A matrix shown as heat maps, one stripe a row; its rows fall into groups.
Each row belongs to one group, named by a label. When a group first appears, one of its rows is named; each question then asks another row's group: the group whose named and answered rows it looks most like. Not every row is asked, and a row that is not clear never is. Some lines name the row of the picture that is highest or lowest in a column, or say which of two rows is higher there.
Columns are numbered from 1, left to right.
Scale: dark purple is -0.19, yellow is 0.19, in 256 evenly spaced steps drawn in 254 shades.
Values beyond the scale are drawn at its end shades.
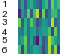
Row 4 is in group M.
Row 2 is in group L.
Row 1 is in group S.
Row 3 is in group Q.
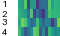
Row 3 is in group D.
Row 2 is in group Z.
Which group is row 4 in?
L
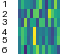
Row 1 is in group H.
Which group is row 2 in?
L
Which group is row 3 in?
M
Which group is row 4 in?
D
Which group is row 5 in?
D
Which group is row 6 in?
L
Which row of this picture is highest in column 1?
4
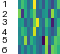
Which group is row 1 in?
D
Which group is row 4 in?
D
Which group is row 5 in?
Z
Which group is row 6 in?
S
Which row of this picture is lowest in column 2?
2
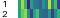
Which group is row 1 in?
M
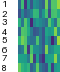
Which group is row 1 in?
S
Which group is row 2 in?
S
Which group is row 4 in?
Z
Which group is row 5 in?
D
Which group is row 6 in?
Z
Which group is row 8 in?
H
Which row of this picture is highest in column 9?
2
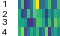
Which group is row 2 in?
L
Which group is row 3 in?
H
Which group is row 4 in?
S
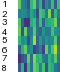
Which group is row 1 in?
Q
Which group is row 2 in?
M
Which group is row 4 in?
Q
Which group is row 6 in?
Z
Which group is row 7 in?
L
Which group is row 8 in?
L
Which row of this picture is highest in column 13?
6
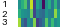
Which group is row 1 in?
Z
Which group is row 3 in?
Q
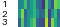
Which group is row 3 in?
S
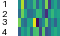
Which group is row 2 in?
H
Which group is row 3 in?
Q
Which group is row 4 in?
L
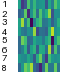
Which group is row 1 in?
L
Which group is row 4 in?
Q
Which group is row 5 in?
D
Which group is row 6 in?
M
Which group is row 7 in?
H
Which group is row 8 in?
Z
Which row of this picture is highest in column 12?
4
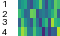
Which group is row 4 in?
D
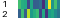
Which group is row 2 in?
L
